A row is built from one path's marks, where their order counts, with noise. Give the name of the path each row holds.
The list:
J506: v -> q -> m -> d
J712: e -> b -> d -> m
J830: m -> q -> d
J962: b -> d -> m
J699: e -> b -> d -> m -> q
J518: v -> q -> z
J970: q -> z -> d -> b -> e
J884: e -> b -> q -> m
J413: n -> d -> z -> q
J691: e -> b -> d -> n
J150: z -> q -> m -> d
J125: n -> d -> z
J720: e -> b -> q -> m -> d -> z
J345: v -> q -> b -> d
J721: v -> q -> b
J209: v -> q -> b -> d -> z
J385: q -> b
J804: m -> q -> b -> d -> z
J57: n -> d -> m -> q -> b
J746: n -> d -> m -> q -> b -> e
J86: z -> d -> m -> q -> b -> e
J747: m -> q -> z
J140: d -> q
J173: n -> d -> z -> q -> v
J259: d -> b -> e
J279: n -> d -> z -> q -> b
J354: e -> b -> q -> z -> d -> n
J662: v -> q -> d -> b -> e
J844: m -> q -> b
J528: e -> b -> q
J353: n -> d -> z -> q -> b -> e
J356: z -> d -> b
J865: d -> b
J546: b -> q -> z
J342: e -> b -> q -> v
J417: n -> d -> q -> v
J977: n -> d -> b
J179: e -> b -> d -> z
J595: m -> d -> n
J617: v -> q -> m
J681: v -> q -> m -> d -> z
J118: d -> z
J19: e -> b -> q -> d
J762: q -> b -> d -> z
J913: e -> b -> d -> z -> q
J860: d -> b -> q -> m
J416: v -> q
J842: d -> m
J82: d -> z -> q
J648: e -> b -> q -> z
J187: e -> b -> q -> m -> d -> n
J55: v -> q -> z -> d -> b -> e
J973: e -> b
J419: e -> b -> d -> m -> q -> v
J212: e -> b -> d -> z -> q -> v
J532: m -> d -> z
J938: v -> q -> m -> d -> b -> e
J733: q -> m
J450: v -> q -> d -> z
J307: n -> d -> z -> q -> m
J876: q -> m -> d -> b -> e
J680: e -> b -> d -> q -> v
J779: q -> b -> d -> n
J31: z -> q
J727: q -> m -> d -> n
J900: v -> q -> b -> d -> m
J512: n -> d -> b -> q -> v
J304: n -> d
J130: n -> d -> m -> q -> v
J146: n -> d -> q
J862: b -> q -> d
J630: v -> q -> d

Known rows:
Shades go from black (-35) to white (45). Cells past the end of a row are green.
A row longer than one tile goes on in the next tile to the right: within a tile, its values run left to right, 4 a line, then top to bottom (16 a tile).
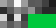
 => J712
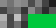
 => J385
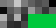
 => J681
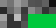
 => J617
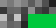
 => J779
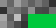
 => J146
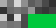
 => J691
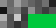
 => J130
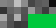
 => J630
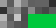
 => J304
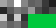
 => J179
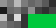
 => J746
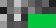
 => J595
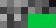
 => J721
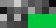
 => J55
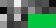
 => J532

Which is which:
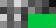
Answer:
J865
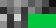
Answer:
J844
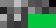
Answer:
J506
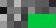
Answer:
J125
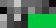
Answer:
J150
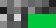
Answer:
J57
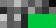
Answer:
J762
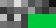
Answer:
J680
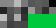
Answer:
J209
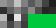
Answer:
J884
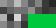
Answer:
J528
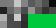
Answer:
J830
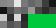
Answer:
J720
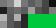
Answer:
J82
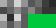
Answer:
J973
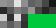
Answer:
J699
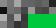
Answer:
J173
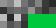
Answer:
J648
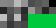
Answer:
J900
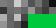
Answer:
J140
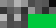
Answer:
J345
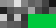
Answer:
J212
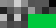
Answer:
J938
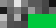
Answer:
J118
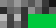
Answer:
J546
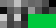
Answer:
J804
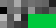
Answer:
J307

